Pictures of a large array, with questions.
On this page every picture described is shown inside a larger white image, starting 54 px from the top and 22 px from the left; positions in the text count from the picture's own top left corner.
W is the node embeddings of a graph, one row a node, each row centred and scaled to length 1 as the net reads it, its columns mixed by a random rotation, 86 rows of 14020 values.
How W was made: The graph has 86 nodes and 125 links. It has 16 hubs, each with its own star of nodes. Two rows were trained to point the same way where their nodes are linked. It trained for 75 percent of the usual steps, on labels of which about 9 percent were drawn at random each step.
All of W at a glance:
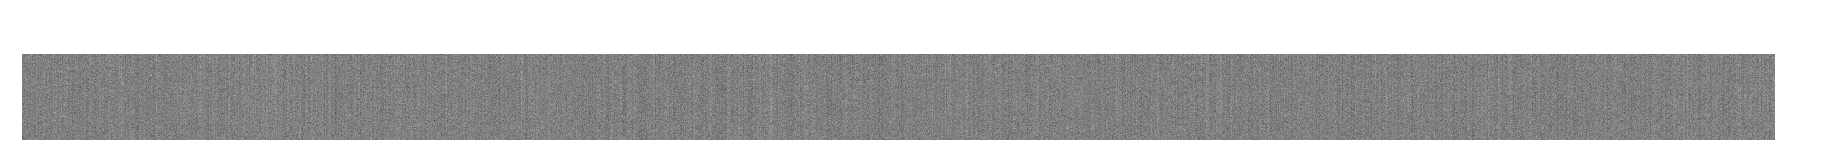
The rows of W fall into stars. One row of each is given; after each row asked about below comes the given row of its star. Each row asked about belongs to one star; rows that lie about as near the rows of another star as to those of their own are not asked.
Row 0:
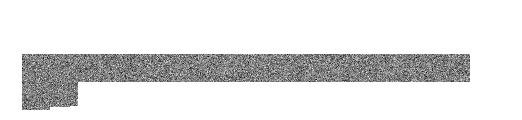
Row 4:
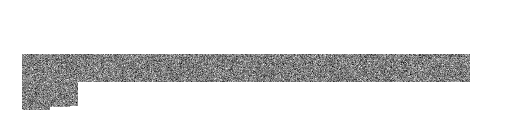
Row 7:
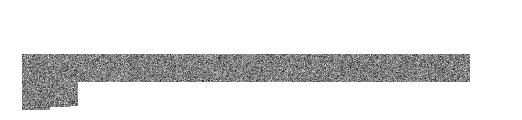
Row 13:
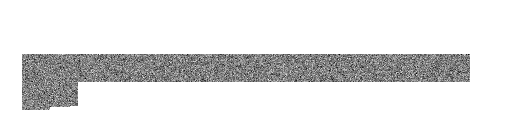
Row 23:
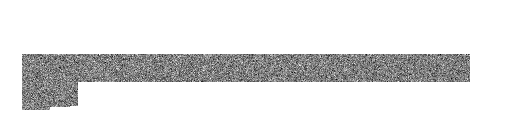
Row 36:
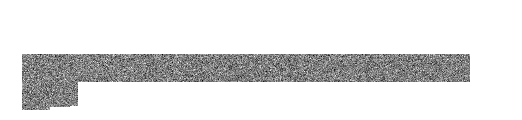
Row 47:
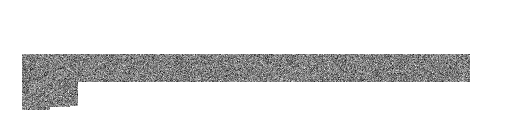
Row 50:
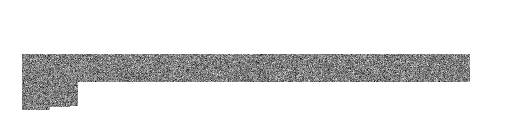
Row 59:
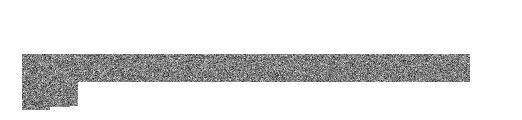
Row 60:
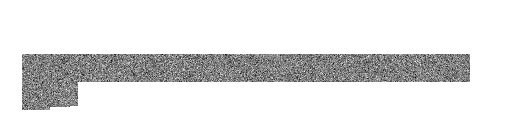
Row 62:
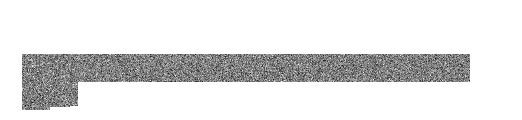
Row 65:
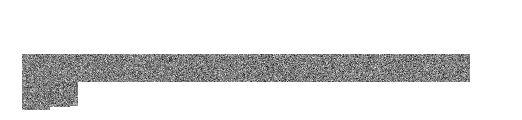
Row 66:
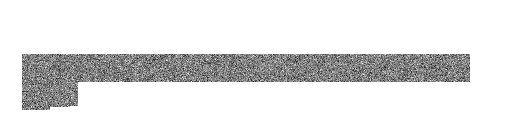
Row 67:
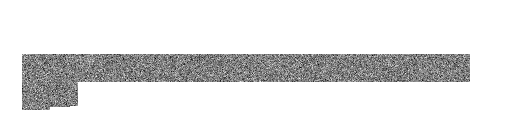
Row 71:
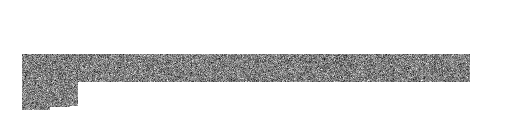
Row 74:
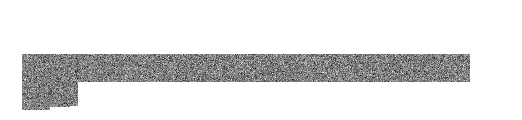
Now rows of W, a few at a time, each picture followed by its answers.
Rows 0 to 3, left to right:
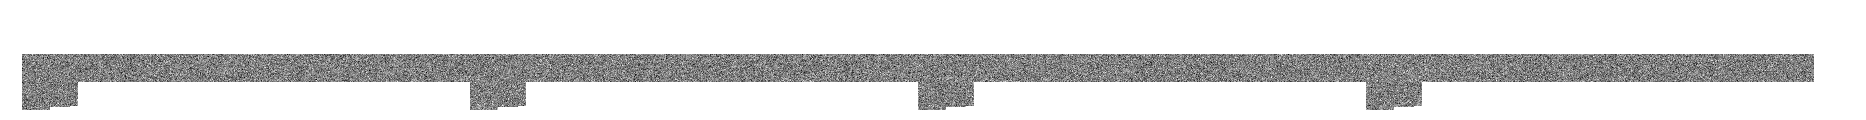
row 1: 67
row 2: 50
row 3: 65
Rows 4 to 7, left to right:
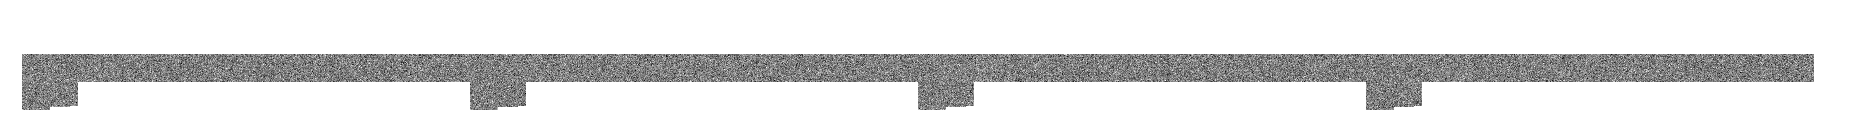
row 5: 67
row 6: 4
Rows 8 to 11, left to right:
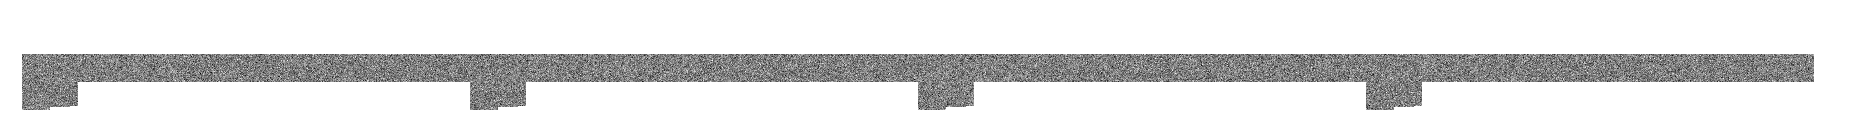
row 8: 50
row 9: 0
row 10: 4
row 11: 36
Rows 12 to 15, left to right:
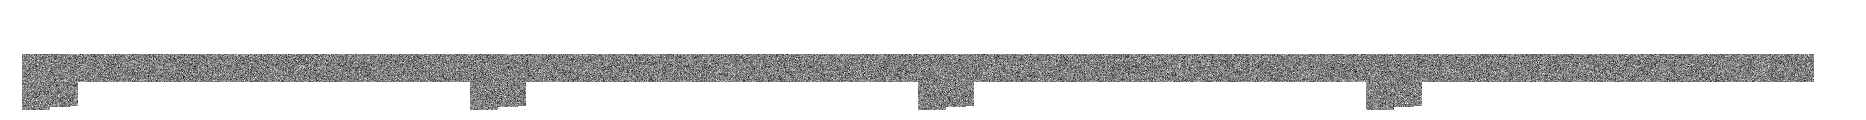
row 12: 65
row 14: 13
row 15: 0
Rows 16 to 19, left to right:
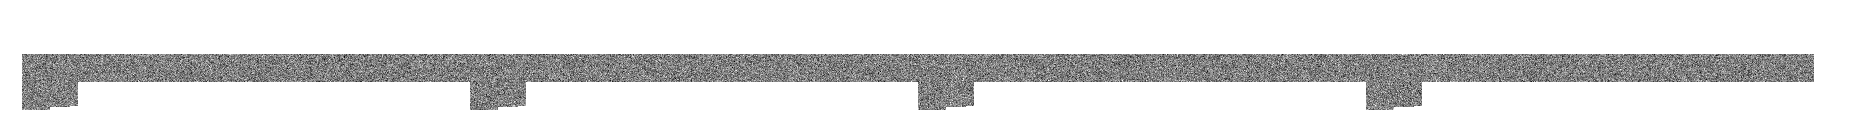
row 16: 71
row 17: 59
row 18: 47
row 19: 67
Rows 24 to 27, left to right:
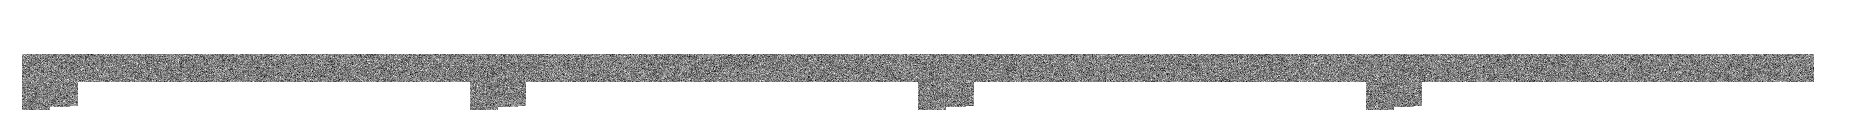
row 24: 65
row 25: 7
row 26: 0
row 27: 74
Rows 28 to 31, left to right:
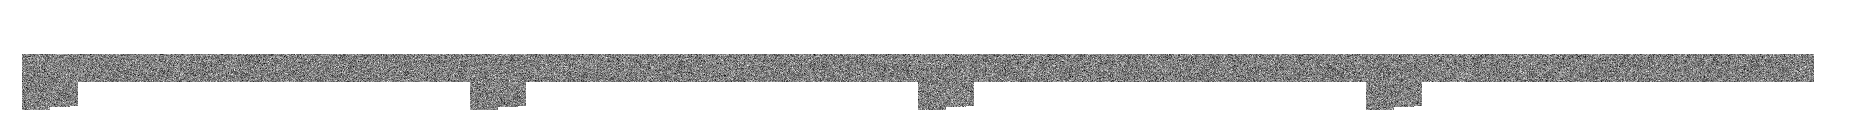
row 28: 0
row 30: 47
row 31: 7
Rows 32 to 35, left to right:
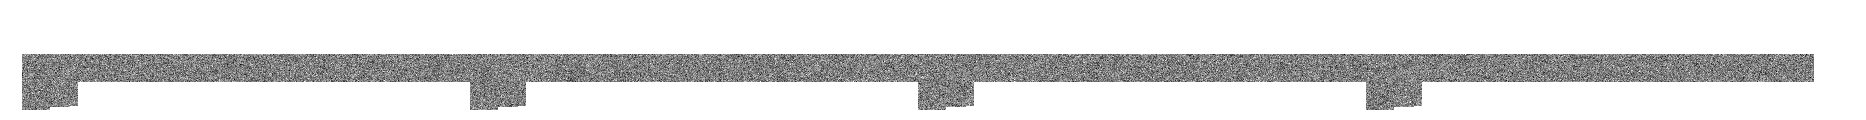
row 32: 66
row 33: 4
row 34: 50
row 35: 59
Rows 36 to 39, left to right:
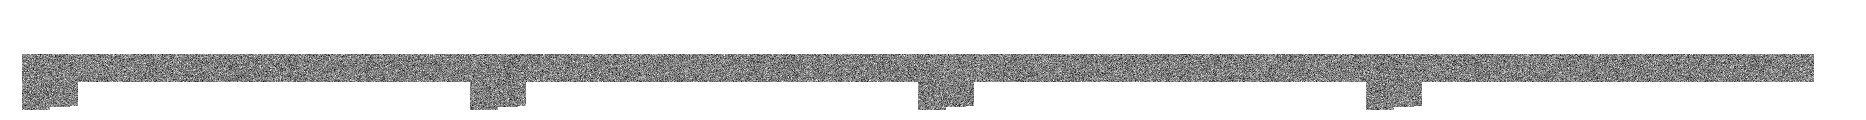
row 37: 71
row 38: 4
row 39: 7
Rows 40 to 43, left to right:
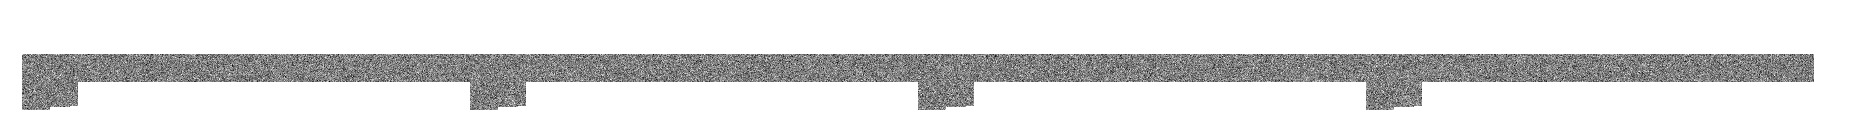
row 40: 60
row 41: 62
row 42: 66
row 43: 62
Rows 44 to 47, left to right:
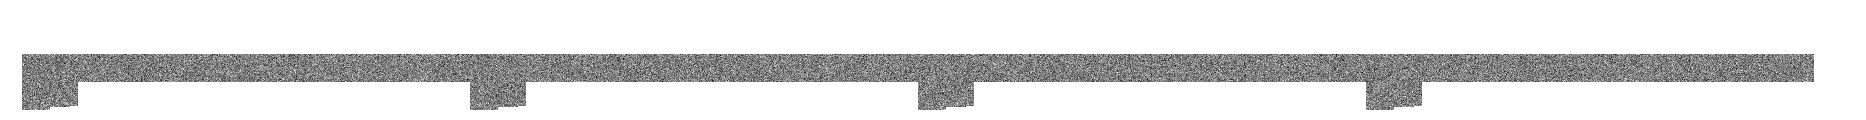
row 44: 60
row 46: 60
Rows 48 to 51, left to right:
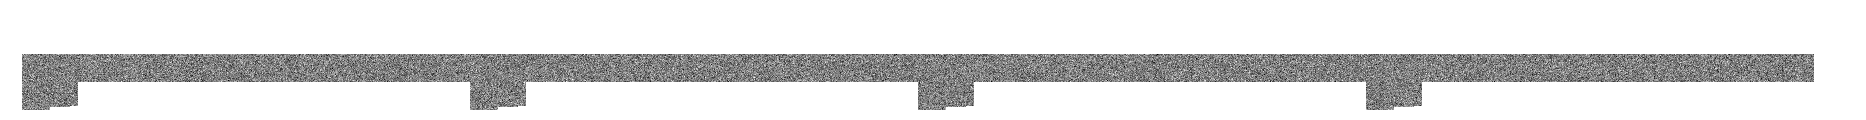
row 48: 74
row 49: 62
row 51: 4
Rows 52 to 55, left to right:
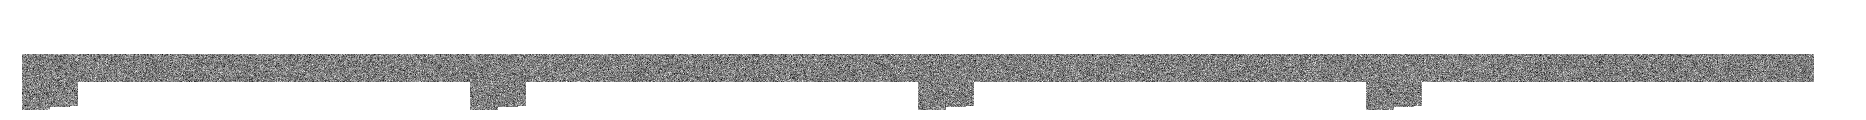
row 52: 60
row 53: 67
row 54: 0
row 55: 50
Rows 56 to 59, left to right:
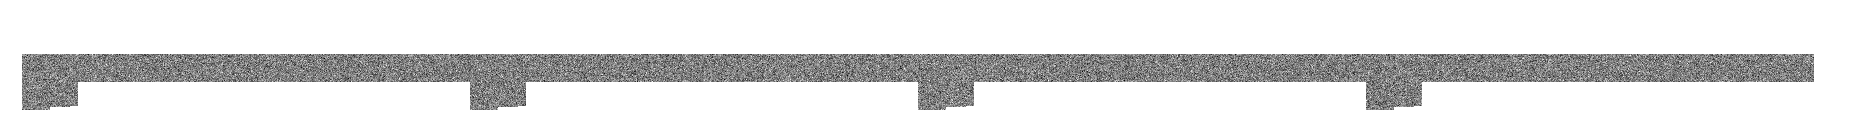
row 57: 67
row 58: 47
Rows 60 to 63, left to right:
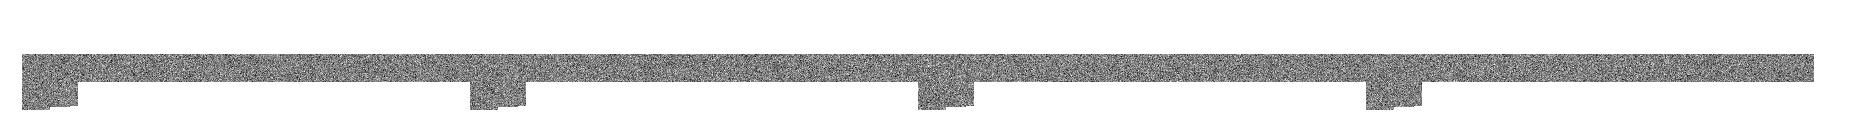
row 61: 50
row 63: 23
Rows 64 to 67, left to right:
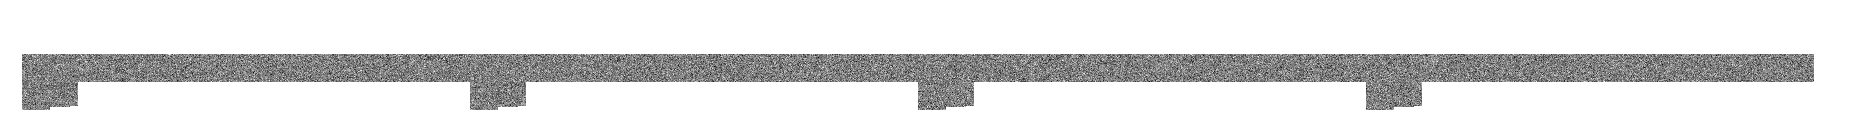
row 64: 4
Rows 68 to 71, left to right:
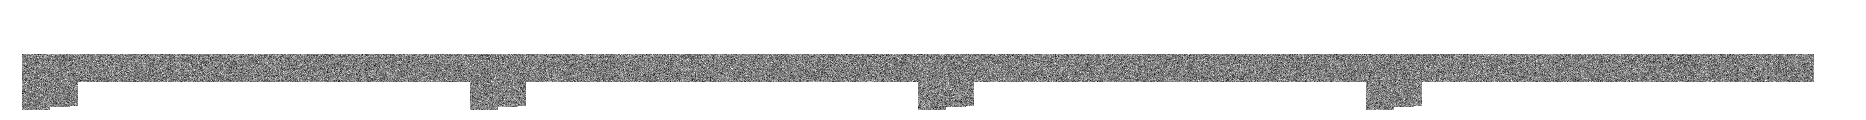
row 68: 36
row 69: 23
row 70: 23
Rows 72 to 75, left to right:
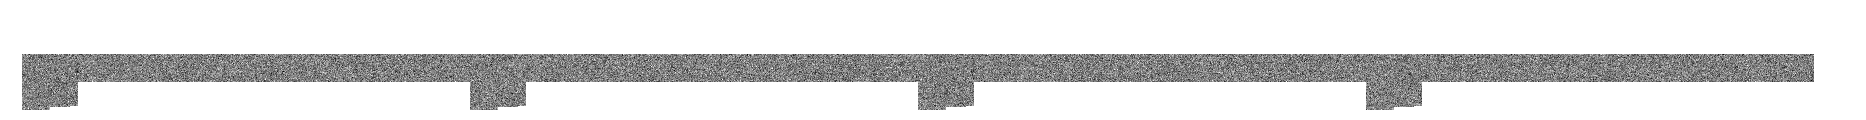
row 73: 74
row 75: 60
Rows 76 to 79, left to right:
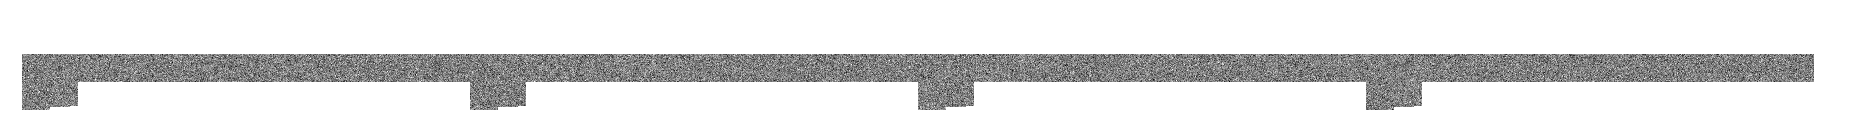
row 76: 66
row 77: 7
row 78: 67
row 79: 59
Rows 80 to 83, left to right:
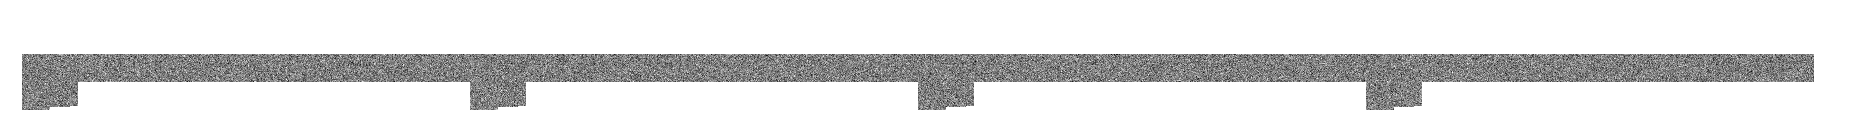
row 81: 60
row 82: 13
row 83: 7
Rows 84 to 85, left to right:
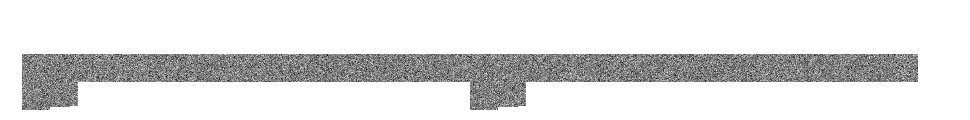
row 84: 50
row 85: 7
